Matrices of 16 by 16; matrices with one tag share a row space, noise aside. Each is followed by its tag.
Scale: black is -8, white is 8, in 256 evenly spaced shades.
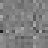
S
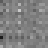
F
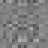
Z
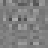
Z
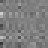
F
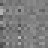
F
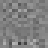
Z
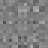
Z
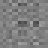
Z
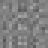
Z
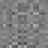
Z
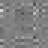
S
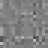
S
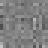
S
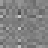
F
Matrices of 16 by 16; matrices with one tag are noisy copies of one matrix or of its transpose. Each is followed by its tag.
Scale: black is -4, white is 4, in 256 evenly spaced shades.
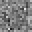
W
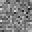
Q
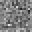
W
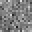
Q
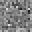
W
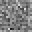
W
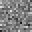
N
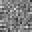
N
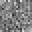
Q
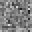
W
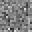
W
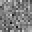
Q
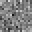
Q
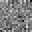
N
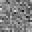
Q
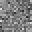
Q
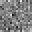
Q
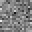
Q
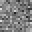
Q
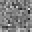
W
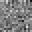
N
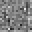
W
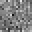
Q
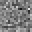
W
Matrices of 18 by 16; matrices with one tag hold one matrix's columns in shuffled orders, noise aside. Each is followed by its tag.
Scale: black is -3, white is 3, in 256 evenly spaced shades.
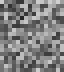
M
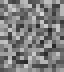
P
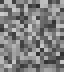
P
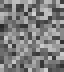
M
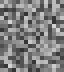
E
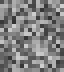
E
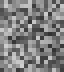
E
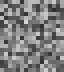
M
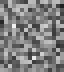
P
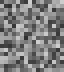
P
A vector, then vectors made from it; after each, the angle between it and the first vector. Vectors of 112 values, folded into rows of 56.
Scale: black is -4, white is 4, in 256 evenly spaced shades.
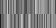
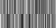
nearly opposite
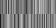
nearly parallel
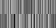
partly aligned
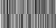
nearly opposite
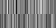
partly aligned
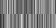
nearly parallel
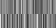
partly opposed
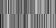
nearly parallel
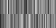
nearly parallel
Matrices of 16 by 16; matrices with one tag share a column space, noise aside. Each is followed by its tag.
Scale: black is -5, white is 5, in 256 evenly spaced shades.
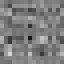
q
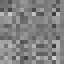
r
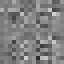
r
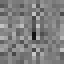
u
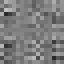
r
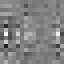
u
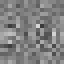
u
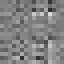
r
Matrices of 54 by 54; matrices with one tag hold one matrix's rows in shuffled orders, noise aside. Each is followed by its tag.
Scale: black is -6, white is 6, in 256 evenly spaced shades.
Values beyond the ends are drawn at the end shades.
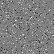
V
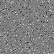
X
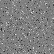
V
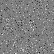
V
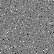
X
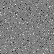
X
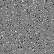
V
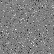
V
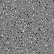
V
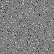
V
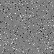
X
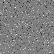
X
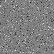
X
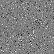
V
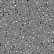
X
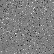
V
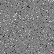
X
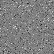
X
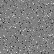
X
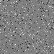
X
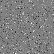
V
